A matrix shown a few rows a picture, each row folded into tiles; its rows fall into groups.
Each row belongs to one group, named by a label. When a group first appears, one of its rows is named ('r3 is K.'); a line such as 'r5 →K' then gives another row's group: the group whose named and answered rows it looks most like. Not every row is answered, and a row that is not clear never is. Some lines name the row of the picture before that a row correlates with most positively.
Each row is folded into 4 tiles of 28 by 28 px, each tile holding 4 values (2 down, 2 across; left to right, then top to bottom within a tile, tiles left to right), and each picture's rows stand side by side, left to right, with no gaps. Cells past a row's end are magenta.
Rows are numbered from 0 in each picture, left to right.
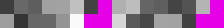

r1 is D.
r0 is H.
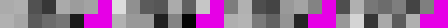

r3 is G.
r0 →D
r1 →D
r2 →D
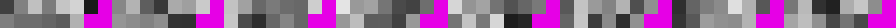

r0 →H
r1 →D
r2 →D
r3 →G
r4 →G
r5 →G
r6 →H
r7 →D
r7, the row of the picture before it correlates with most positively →2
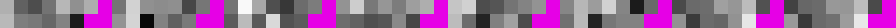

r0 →D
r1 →G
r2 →G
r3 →D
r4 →D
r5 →G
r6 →H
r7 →H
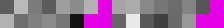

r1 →G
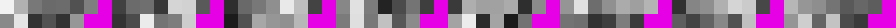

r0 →G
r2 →H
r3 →G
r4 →G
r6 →H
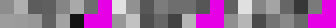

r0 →D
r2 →G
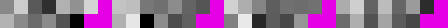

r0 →D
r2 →G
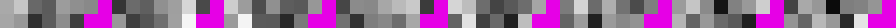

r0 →D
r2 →G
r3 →H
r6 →D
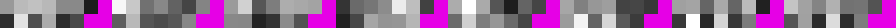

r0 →G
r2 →D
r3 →H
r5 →G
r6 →G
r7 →G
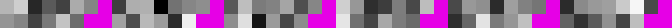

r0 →D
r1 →H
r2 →G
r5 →H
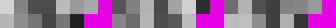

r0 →D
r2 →D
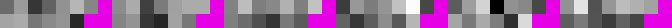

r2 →D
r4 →H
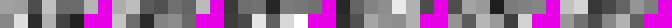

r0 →G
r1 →D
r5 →D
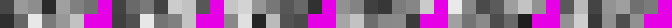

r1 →H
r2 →G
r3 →D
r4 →D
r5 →G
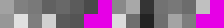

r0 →G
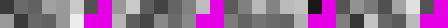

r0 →H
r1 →D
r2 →H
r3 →H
